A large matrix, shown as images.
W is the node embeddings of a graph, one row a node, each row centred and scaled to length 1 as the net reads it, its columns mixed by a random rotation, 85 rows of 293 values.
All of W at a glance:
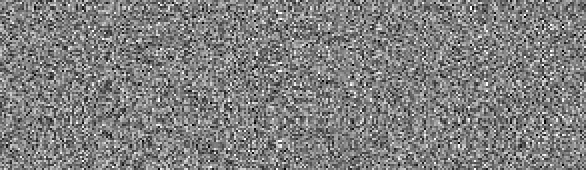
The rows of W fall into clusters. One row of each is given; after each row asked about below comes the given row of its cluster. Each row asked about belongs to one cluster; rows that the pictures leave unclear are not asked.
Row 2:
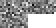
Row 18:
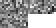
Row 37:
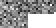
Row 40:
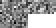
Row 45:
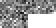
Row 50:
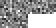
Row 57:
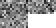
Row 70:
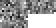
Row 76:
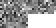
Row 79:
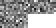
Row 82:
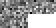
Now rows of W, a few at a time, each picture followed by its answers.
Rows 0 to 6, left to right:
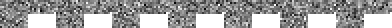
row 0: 79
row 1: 18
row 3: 37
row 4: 37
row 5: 2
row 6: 70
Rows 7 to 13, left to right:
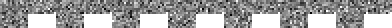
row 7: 18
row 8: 57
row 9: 70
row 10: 79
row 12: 82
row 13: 50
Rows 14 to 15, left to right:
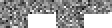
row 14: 82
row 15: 45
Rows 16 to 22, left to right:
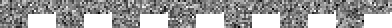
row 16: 40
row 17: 50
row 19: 2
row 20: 57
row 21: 40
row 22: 70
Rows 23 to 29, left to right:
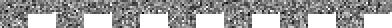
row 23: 45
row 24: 2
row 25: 82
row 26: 45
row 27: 82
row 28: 18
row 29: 45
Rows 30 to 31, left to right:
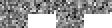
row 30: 40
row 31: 70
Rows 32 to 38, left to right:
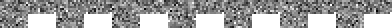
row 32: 79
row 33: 50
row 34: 76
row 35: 70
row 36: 82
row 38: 79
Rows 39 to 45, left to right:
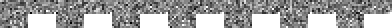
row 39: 82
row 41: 45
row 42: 45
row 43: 18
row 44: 50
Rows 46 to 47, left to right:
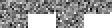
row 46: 57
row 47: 79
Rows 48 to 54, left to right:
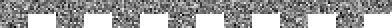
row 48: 57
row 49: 50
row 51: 2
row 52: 57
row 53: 79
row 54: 76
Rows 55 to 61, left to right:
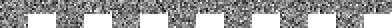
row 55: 76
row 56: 40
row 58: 50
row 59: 79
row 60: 79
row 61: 79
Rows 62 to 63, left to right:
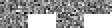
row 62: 82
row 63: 2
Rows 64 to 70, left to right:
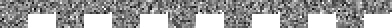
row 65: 18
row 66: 40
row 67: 50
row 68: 40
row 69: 76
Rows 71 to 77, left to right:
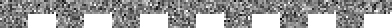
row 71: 40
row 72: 70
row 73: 70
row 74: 50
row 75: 2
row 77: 40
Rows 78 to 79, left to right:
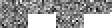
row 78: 18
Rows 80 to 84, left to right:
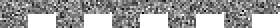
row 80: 2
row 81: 76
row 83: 45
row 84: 2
